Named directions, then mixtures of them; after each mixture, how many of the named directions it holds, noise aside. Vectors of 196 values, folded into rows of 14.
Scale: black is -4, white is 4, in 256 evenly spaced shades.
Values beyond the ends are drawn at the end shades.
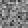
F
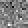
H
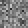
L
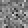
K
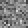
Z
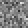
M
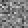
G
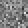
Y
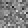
three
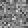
one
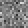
two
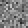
three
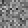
two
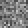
one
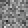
two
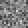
one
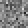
one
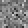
one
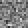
three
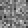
one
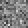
one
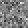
one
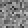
three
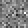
two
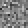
three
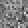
one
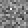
three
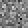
three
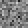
one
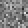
one
